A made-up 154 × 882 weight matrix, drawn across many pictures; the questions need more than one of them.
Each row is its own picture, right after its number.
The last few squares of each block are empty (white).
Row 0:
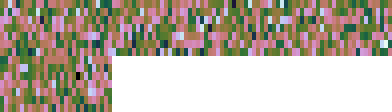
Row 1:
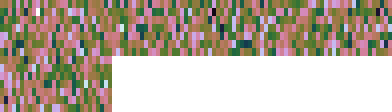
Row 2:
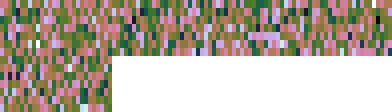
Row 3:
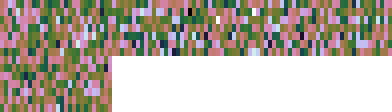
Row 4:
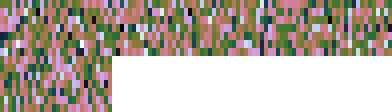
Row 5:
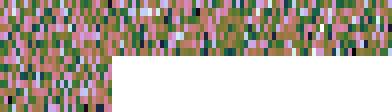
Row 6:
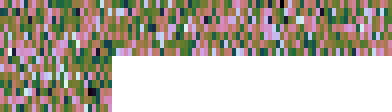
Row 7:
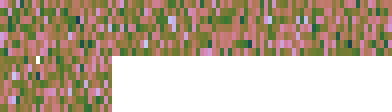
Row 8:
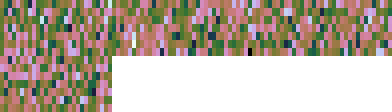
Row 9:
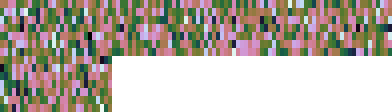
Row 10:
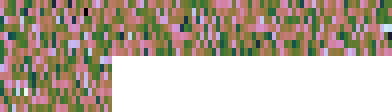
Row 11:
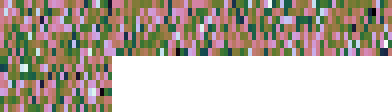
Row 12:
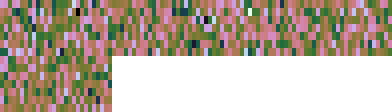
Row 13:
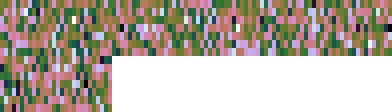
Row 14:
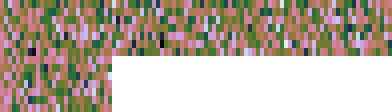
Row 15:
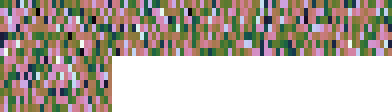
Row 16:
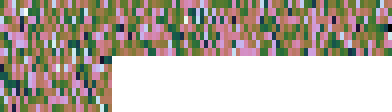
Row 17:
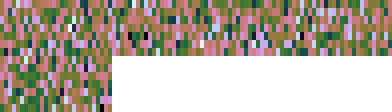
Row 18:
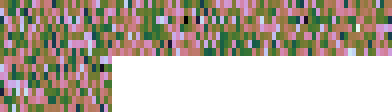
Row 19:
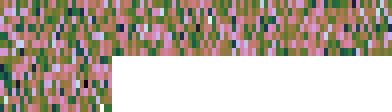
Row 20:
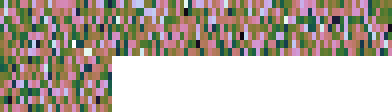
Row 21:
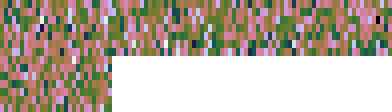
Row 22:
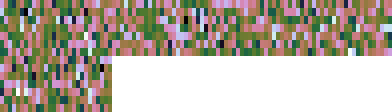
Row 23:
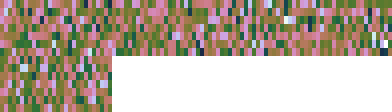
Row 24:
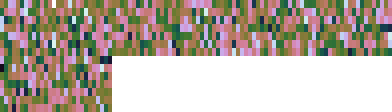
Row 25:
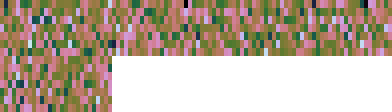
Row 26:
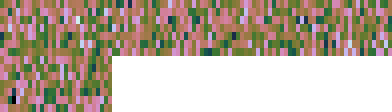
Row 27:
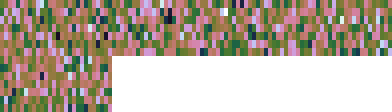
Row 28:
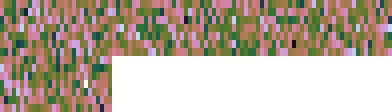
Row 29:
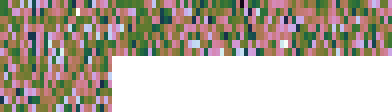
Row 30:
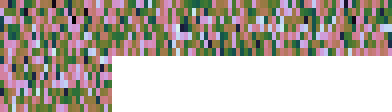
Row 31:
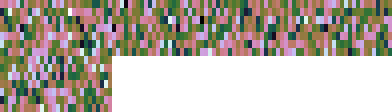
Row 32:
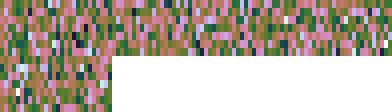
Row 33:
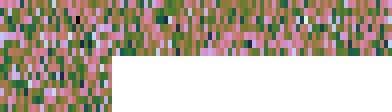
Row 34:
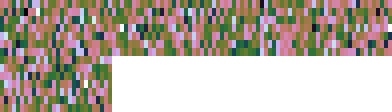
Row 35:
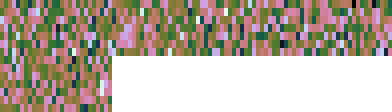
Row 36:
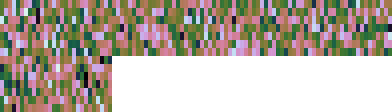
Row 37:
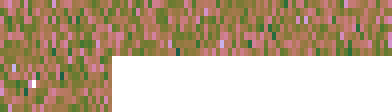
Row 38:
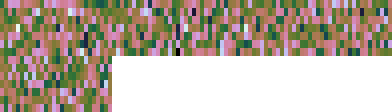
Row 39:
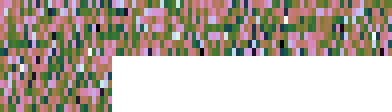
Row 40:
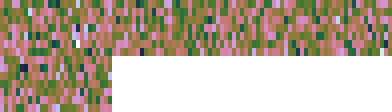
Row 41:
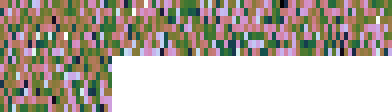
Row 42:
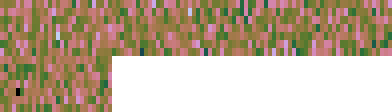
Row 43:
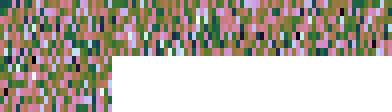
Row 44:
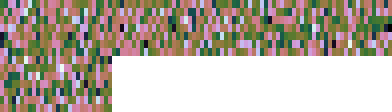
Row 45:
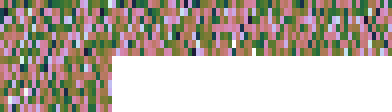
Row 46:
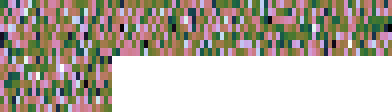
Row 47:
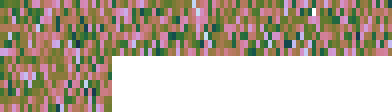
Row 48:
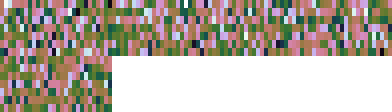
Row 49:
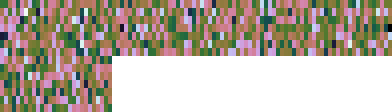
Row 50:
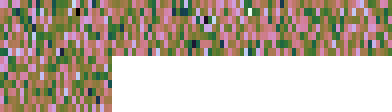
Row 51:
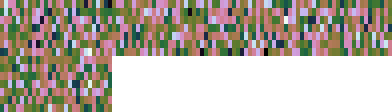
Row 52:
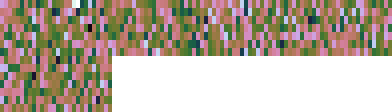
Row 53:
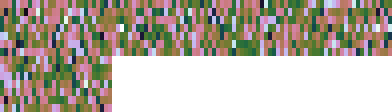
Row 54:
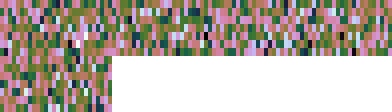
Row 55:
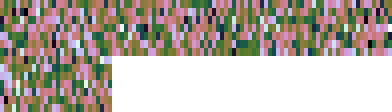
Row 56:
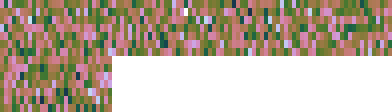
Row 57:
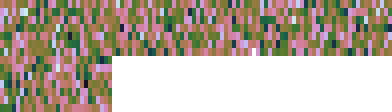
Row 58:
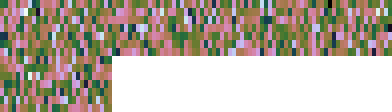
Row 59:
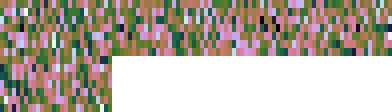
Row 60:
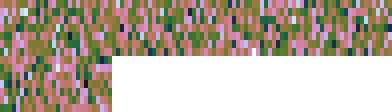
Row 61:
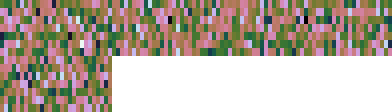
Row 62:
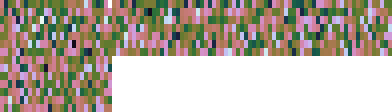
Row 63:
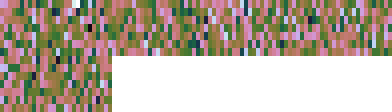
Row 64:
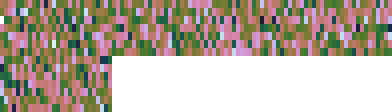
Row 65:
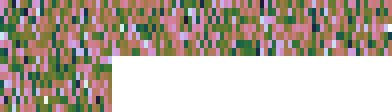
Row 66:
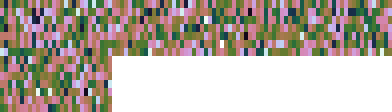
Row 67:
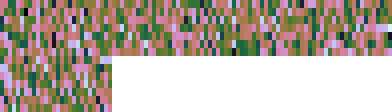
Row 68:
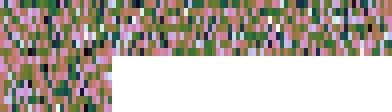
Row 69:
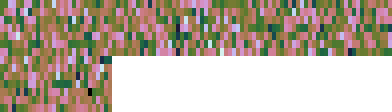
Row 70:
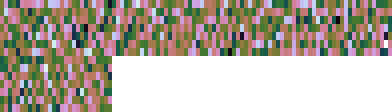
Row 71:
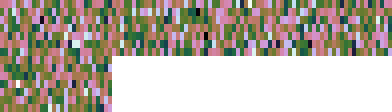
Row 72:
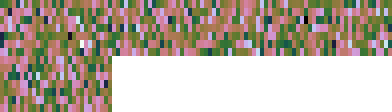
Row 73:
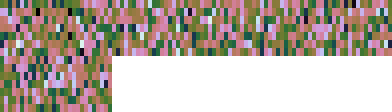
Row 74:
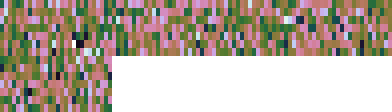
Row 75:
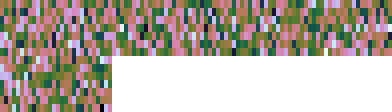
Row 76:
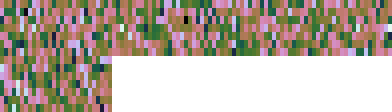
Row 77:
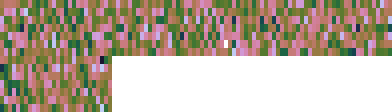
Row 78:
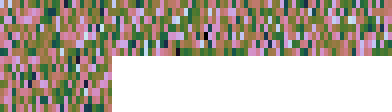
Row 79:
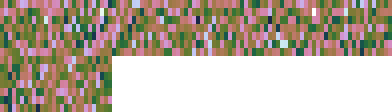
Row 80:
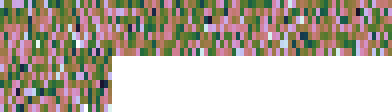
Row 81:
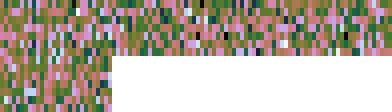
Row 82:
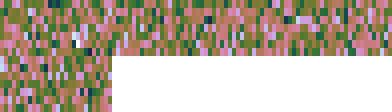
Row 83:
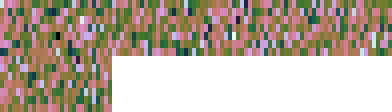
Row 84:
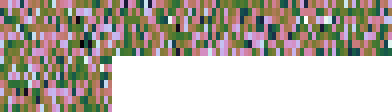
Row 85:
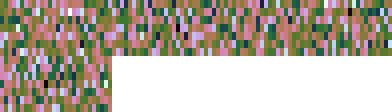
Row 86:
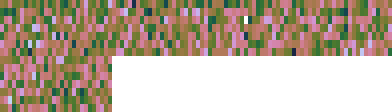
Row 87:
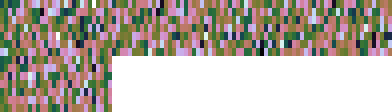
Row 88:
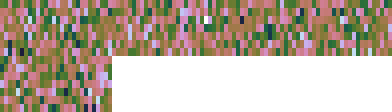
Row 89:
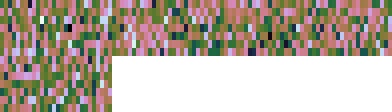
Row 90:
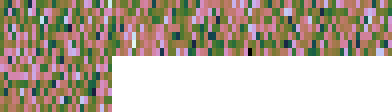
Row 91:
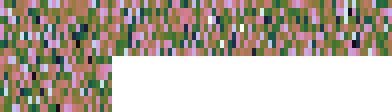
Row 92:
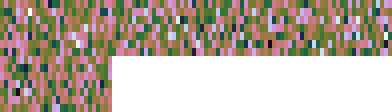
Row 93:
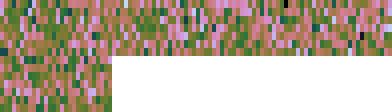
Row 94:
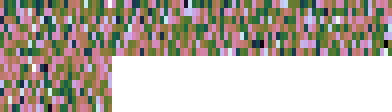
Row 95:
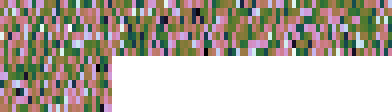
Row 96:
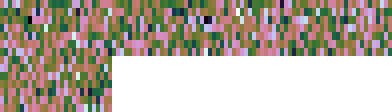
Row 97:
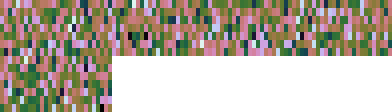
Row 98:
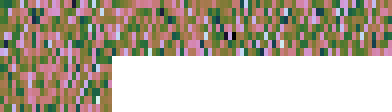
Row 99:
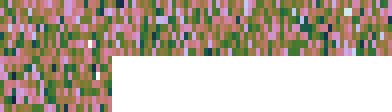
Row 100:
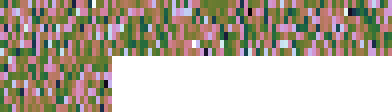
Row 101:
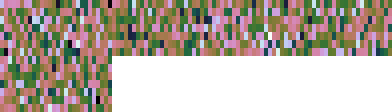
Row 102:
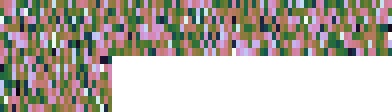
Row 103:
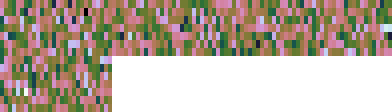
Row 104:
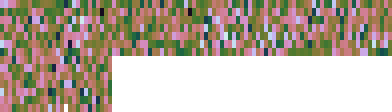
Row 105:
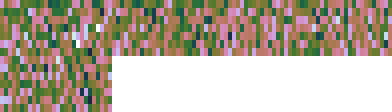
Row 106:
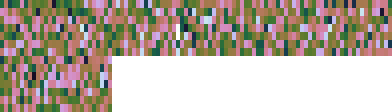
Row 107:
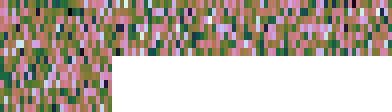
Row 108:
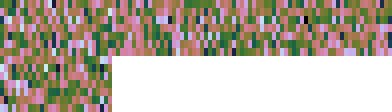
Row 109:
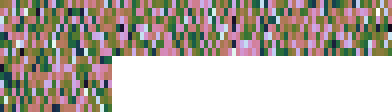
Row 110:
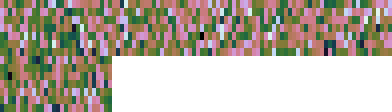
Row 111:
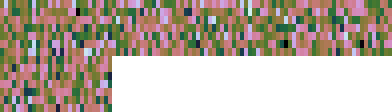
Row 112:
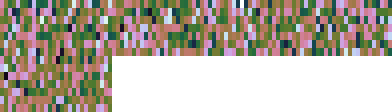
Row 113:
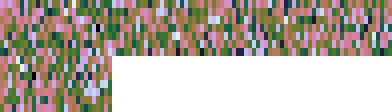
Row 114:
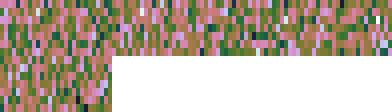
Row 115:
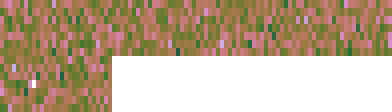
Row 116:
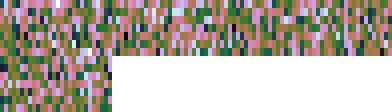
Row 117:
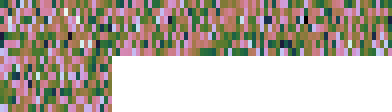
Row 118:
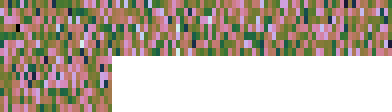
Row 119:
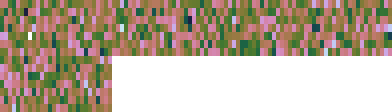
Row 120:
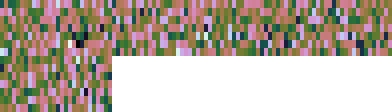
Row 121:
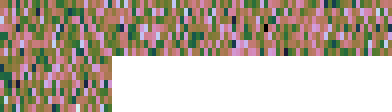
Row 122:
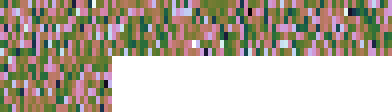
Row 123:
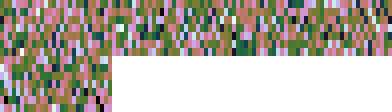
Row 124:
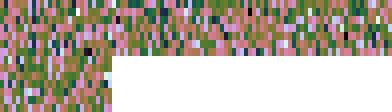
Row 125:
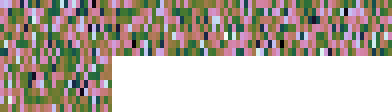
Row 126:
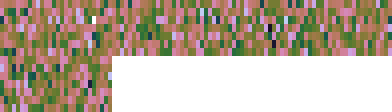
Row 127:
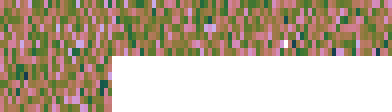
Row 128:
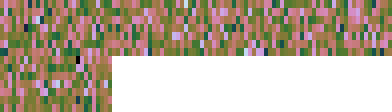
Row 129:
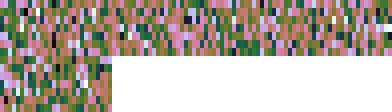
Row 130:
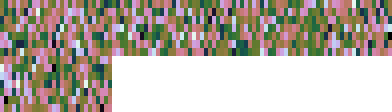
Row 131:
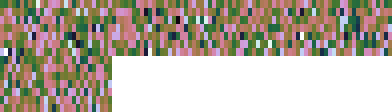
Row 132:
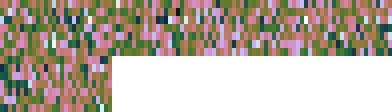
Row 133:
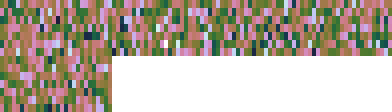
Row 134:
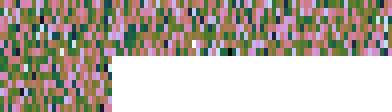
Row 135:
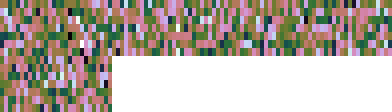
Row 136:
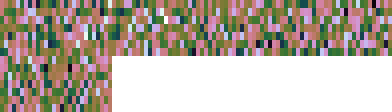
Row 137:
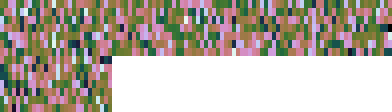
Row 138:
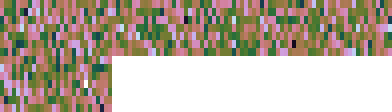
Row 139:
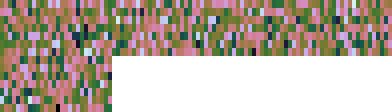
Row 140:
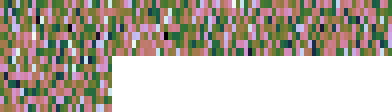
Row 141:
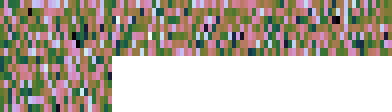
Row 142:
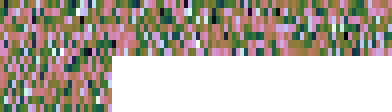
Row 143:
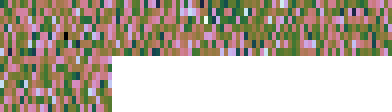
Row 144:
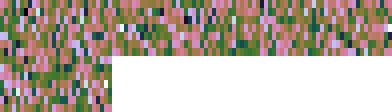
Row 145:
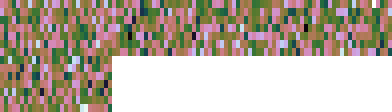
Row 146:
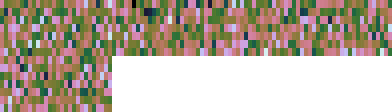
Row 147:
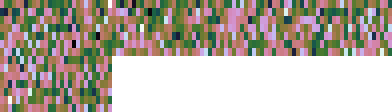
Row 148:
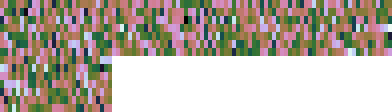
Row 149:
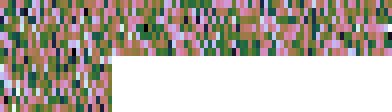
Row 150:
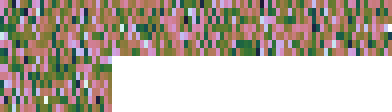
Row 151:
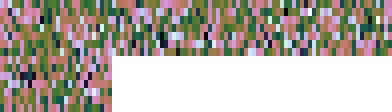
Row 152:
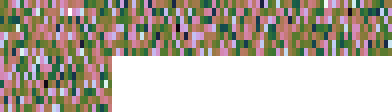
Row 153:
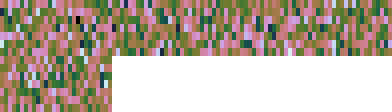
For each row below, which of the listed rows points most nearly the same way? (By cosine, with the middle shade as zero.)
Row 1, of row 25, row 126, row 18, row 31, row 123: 123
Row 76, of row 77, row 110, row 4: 110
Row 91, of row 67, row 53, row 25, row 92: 25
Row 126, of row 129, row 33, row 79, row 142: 129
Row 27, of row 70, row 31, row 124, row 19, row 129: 70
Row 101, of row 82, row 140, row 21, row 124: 82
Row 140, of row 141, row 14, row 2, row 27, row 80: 141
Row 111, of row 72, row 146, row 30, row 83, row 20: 20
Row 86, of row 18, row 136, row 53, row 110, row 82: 82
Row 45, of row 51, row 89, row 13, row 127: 127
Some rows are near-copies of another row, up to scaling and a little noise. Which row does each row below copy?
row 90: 8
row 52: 63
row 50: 12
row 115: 37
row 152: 85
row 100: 122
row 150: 65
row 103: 10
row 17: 97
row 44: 46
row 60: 57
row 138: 28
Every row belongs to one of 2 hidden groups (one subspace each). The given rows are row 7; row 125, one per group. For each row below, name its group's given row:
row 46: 7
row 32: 125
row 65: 7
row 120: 125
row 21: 125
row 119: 7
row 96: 125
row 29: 125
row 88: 125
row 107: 7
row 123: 7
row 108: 7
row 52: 125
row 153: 7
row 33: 7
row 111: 125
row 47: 125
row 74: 125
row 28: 7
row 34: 7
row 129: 7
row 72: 7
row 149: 7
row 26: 7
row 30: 7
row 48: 125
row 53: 7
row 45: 125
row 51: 125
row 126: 7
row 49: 7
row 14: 125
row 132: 7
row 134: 125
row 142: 125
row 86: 125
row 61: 7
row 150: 7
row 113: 125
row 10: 7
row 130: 7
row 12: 125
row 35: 125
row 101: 125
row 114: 125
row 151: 125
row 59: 7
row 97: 125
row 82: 125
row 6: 125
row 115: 7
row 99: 7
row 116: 125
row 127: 125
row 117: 7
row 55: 7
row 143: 125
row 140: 125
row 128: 125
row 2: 125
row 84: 7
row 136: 125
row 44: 7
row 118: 7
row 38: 7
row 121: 7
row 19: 7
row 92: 125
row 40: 125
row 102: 7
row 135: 7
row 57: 7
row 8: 125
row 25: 125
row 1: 7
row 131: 125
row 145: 125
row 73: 7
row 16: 7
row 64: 7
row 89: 125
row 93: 7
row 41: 125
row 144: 7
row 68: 125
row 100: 125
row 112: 125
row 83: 125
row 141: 125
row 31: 7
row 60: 7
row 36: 7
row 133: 125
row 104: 125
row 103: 7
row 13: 7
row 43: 125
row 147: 125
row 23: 125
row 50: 125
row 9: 7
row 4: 7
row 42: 125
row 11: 125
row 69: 7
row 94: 125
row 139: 125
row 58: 7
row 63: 125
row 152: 7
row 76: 7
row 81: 125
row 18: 7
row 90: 125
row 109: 7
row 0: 125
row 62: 125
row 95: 125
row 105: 125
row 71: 125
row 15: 7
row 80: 125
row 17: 125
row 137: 7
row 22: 7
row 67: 7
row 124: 125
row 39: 125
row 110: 7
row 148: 7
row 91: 125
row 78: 125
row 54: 125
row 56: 125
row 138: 7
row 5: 125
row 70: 125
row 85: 7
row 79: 125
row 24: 7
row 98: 125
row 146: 125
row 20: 125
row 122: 125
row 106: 7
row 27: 125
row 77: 7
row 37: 7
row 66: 125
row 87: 125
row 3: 125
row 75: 7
